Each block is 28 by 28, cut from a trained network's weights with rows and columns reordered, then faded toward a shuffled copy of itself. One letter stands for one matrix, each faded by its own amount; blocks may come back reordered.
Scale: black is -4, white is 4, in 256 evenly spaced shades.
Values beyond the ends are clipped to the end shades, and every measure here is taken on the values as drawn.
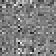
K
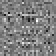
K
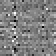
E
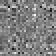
K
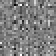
K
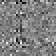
K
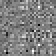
K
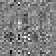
K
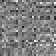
K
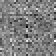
E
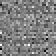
E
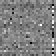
E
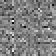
E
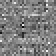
E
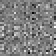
K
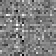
E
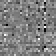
E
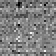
E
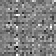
E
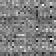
E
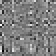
K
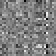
K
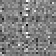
E
